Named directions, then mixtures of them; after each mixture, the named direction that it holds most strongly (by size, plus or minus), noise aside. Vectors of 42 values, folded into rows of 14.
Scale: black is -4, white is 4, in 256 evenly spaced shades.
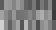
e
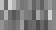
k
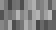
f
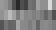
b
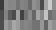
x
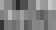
b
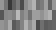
f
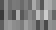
x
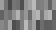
f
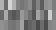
k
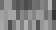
e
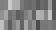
e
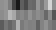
b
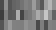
x
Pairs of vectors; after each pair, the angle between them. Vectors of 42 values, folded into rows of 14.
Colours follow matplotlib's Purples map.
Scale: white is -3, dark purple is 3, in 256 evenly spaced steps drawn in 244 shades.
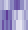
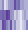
nearly parallel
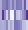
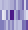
nearly opposite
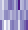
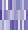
partly aligned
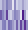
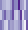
partly opposed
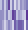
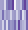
partly aligned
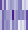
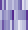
nearly parallel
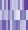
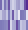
nearly parallel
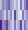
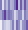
partly opposed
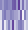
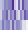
partly aligned
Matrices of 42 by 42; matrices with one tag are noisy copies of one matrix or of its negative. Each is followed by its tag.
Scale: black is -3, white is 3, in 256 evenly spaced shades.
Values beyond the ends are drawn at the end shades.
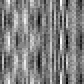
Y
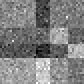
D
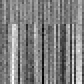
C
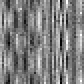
Y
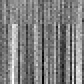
C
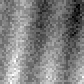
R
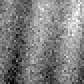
R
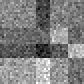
D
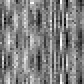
Y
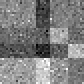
D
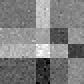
D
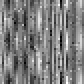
Y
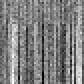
C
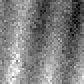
R
